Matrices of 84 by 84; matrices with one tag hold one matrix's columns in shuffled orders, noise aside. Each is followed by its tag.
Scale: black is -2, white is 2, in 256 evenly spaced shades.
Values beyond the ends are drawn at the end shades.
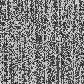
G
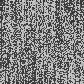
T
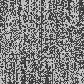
T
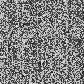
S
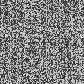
S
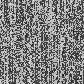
G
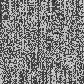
T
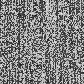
T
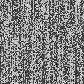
G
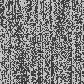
G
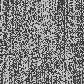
T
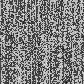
G
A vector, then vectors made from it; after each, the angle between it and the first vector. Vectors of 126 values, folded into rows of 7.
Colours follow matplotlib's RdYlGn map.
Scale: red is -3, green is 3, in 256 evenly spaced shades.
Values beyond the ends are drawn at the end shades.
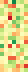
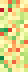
orthogonal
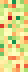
nearly parallel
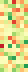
nearly opposite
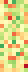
nearly parallel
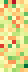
nearly opposite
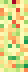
nearly opposite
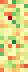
nearly parallel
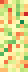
partly aligned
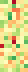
nearly opposite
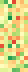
nearly opposite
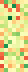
partly opposed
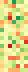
nearly parallel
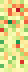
orthogonal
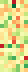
nearly opposite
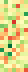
partly opposed
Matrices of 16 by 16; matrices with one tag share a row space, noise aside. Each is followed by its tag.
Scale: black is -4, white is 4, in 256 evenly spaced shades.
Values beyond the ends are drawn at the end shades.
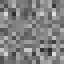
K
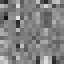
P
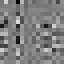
P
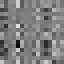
P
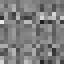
K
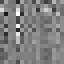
P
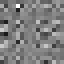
P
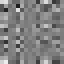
P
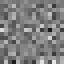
K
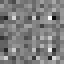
K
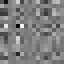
P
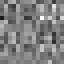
K
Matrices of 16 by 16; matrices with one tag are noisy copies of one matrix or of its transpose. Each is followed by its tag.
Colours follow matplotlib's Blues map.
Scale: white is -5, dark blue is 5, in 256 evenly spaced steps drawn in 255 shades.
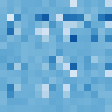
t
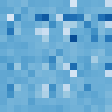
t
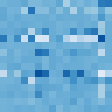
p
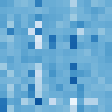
p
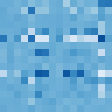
p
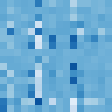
p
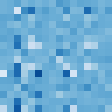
t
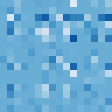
t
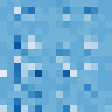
t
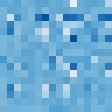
t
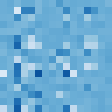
t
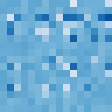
t
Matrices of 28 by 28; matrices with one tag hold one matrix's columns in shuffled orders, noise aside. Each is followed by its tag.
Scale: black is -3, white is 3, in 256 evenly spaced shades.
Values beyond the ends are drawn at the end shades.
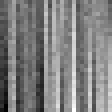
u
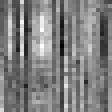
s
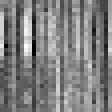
s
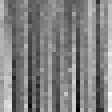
u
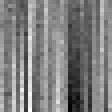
u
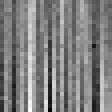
u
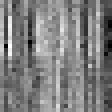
s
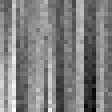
u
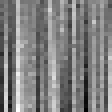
u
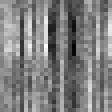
s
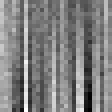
u
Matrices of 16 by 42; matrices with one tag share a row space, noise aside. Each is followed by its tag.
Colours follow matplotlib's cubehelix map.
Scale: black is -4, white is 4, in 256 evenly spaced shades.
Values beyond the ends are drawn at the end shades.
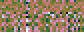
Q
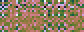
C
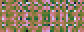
Q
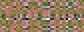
Q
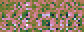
Q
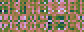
C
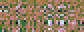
C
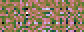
Q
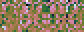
Q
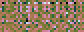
Q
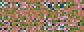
C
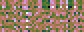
Q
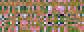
C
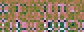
C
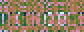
C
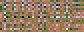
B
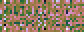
B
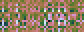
C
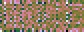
B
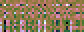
B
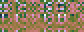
C
